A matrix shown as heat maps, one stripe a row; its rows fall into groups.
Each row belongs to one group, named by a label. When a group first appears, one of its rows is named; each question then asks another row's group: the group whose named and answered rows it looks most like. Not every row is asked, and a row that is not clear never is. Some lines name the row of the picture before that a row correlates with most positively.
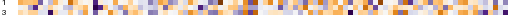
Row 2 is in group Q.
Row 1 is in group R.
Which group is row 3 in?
R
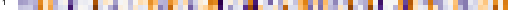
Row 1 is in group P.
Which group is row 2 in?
P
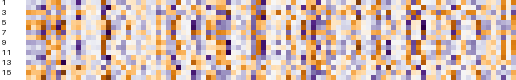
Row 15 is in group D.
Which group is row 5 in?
D
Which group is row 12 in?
Q
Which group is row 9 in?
P
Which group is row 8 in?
D
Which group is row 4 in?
P
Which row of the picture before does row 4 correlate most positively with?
2
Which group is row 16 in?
D
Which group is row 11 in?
P
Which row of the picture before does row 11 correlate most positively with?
1
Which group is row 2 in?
Q
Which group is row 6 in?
D
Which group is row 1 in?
P
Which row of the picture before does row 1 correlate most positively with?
2
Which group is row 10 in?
P
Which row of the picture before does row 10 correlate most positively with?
2
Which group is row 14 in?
R
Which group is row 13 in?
Q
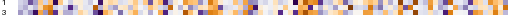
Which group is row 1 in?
Q
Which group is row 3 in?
Q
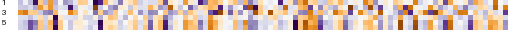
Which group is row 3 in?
R
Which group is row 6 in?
Q
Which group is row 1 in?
Q
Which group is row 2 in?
P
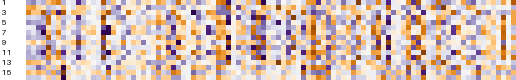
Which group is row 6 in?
Q
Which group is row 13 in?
R
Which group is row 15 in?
D
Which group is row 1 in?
P
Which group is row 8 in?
P
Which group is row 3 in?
D
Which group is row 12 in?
P
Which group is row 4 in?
P
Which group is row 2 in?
R
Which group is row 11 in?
Q
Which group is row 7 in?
Q
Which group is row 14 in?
Q
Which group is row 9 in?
R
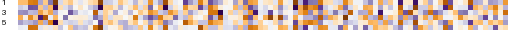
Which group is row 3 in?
P
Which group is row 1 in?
D
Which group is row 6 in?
D
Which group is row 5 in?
Q
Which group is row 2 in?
Q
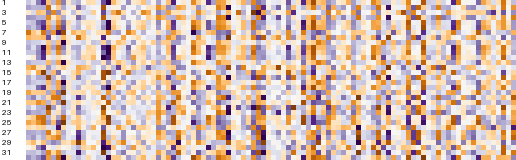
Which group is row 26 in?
R
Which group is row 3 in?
R
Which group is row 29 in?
R
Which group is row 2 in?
P
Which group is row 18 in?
Q
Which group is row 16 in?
P
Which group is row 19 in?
D
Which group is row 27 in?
P
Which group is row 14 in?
R
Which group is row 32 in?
Q
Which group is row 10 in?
Q
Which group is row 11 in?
Q
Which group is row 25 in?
D
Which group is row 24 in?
D
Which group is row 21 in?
D
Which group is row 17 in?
Q
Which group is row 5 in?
Q
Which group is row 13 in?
Q
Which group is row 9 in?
Q
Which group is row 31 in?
P
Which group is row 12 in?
Q
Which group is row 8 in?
R
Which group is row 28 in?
P
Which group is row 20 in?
P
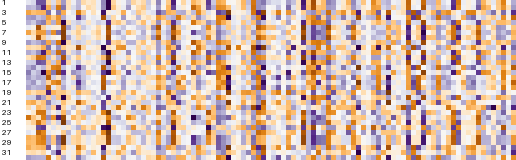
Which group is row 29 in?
D
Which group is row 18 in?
P
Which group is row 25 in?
D
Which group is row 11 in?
Q
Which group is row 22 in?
R
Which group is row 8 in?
D
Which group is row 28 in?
D
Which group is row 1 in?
Q
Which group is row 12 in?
D
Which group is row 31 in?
R
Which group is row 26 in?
Q
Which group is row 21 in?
R
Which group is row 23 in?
D
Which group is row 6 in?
D
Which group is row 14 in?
P
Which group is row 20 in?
Q
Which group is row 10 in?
R
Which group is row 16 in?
P
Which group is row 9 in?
Q
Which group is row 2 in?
Q
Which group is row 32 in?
P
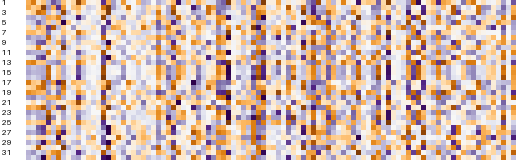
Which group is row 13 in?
R
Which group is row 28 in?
R
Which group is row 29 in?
Q
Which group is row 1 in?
R
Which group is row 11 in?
P
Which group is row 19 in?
R
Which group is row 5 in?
Q
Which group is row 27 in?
Q
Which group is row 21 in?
R
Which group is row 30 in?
D
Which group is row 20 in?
P
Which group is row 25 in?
R
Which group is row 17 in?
D
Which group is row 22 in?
D
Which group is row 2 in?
D
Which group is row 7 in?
R
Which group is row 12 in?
Q
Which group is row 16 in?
P
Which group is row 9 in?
Q
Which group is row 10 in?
D
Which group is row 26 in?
Q
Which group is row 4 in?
P
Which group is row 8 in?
P
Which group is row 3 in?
D
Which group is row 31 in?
P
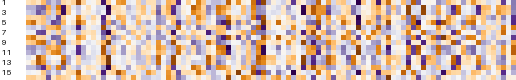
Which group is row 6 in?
P
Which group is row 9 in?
D
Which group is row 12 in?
D
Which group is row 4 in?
R
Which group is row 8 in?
R
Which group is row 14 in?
Q
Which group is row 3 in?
Q
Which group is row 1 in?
R
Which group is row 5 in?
R
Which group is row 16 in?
R
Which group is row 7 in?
Q
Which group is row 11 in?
P
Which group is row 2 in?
Q
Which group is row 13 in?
D
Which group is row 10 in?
P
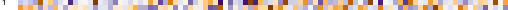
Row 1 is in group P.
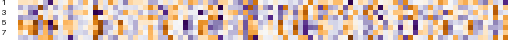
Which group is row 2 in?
P
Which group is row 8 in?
P
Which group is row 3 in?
Q
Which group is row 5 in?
D
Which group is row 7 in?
D
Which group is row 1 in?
R
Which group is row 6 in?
D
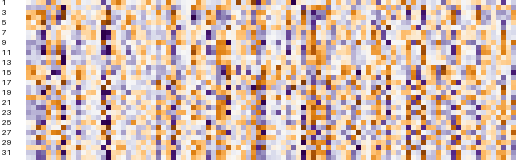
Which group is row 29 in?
Q
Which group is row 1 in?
R
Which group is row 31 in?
Q
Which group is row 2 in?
Q
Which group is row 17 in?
D
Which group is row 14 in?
R
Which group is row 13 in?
Q
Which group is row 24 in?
Q
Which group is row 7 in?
Q
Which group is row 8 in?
Q
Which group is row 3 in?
D
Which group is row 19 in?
Q
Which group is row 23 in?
P
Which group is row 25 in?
Q
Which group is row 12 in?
Q
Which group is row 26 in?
D
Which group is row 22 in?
Q
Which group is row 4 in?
D
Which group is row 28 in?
D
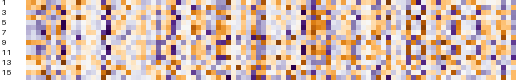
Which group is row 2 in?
D
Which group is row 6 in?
Q
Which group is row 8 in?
P
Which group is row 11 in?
Q
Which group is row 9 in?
R
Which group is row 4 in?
R
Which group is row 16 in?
P
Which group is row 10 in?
Q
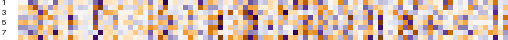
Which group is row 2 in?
D
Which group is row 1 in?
Q
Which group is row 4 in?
P
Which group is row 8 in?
R
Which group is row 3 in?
R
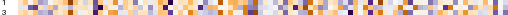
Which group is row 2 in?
Q
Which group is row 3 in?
R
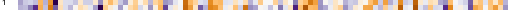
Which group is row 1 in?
Q
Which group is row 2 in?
Q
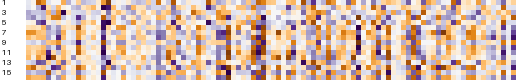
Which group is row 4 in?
P
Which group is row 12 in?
R
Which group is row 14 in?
R
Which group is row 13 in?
Q
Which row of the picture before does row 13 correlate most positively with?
2
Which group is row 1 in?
D
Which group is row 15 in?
P
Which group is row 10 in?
R
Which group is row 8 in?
R
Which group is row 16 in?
R
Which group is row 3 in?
Q
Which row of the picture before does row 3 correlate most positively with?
1
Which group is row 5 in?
Q
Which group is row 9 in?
P
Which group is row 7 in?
R
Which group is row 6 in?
R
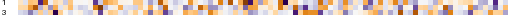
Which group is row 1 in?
R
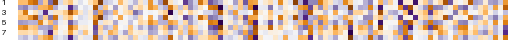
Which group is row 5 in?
P
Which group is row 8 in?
P
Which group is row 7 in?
R
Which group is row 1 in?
D
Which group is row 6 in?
R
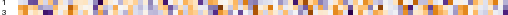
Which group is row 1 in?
Q
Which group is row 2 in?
R
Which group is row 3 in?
R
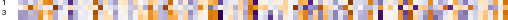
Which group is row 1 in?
P
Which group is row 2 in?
D
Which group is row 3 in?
P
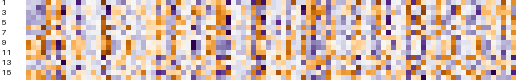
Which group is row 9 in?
D
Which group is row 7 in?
P
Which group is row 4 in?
P
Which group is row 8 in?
D
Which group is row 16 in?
D
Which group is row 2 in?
Q
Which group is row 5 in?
P
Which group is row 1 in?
P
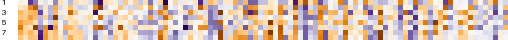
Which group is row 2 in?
D
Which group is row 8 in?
R
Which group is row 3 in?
R
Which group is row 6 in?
D
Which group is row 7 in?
R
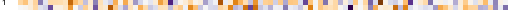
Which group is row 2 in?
R
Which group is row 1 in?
R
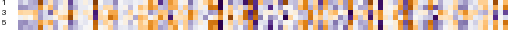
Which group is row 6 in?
P
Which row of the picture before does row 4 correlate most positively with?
2
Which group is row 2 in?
P
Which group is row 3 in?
R
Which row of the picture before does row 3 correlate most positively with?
2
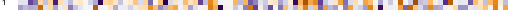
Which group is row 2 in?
P
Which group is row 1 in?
Q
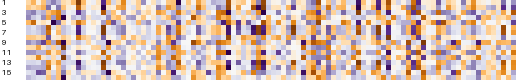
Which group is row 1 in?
R
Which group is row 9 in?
Q
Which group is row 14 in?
P
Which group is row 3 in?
P
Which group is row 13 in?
P
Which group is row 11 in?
P
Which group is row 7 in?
P
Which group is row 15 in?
Q
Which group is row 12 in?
D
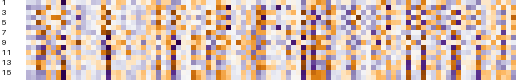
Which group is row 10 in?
Q
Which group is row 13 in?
D
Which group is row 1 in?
Q
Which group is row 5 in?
D
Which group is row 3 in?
D
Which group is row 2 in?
P
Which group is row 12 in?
Q
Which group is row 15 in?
Q
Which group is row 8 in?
Q
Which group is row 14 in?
D
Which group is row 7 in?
D
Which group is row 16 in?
Q
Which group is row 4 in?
P
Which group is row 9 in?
R
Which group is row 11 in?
D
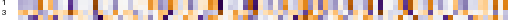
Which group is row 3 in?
R
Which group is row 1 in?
P
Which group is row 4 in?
Q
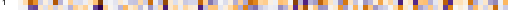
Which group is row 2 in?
Q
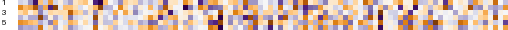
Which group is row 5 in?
R
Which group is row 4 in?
P
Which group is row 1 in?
Q
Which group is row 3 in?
R
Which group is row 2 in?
D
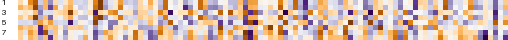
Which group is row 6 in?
R
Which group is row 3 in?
R
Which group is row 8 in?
R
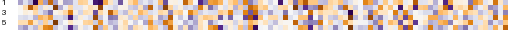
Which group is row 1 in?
Q
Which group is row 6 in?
P
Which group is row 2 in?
D
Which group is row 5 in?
D
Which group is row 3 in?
R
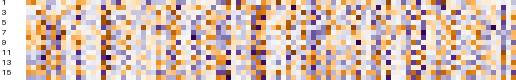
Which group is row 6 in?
R
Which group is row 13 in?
P
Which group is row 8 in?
D
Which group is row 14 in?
D
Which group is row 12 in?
Q
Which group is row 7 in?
D
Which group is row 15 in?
R
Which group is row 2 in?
R
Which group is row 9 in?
R
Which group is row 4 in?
P
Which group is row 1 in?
R
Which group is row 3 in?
D
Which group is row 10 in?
D
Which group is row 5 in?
D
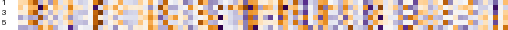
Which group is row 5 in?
D
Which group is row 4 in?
P
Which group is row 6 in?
P
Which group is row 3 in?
D
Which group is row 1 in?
D
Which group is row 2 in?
R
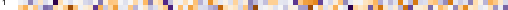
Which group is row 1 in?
Q
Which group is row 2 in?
R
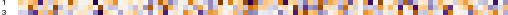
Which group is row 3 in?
Q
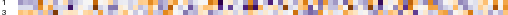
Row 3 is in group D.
